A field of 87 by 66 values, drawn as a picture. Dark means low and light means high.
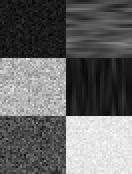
The table splits into 3 rows of 2 panels. Panel 1,1: very low, fine-grained, faint in contrast. Panel 1,2: low, streaked across. Panel 2,1: high, fine-grained. Panel 2,2: very low, streaked downward, faint in contrast. Panel 3,1: low, fine-grained. Panel 3,2: very high, fine-grained, faint in contrast.
